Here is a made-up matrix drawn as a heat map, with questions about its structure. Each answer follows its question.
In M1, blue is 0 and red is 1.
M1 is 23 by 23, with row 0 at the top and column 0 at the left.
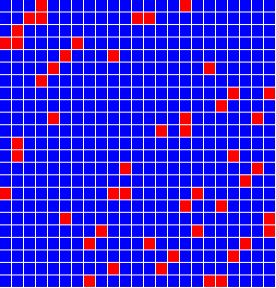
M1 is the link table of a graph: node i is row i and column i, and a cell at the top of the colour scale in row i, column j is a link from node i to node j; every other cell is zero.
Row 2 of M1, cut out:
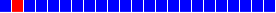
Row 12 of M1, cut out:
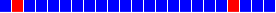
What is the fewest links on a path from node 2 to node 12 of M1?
2
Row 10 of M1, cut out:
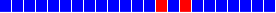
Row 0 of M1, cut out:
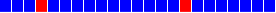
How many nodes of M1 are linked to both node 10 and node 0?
1
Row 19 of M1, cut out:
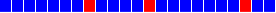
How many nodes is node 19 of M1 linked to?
3
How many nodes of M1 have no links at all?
0
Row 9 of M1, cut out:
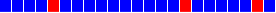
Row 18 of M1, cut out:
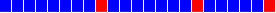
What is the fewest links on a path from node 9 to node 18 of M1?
3
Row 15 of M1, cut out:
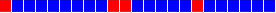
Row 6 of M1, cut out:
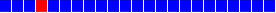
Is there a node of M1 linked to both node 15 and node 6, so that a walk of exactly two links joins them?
no
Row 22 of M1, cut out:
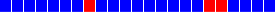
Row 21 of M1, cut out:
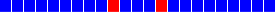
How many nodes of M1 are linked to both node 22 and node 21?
0
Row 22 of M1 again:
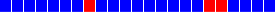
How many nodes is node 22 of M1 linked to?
3
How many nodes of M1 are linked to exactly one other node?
5
